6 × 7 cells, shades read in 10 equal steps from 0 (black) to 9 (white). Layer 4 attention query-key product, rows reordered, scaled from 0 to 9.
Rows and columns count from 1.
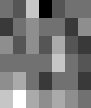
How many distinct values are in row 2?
3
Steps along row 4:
same same same up down down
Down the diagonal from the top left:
4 4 5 4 4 5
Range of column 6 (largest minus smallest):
3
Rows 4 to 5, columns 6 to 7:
4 3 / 4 2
